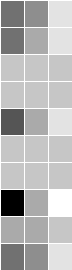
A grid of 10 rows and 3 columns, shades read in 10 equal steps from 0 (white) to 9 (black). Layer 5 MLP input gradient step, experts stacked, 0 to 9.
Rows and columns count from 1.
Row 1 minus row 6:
3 2 -1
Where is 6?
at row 5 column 1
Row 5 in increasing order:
1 3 6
